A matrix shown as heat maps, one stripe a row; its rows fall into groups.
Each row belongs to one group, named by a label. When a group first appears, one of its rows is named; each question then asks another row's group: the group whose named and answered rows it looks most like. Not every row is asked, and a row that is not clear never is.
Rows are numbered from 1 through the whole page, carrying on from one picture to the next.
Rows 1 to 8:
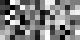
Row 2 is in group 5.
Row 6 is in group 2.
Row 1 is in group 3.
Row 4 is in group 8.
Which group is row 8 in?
2
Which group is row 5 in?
3
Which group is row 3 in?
3
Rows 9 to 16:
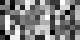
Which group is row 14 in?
8
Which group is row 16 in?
3
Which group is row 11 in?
5
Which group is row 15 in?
8
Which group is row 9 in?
8
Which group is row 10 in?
8
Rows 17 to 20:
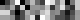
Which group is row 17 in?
3
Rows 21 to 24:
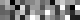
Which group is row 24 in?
8
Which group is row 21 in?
8
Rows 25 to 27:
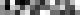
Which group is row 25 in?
3
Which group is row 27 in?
2
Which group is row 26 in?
3
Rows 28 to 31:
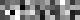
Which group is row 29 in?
3
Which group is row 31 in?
3
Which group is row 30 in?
8
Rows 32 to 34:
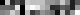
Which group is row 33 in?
8
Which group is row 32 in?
8
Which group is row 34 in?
3
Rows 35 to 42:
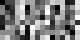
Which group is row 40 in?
5
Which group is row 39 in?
8
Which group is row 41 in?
5
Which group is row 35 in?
5
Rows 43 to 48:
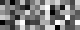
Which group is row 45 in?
8
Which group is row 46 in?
2
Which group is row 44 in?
2
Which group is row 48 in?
5
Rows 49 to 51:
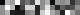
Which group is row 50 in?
2
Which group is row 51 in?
2
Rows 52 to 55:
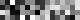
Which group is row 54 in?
2
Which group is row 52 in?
3
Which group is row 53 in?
5
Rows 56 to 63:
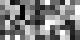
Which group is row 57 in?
3
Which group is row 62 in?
8
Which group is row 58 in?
3
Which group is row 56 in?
2
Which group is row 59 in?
3
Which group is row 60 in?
5
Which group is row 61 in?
2
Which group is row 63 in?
8
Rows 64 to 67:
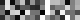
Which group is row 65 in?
2
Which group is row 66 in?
3
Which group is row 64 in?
5
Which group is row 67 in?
2
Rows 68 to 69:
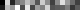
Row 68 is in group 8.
